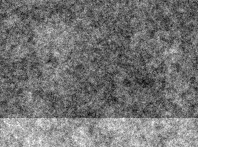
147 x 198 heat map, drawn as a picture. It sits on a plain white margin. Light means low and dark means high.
The top part is higher, up to a seam about 80% of the way down. There are no regular stripes. The texture is blotchy.
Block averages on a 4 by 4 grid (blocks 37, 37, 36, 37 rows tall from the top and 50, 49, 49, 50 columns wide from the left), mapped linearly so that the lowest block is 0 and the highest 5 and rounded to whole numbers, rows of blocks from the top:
4445 / 4354 / 4454 / 0111
